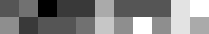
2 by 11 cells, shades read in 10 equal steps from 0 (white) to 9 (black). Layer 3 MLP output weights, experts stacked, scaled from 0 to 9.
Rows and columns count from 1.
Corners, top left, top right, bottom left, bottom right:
6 0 4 3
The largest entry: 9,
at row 1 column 3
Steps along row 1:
down up down same down up same same down down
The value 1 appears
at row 1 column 10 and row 2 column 10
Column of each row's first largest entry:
3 2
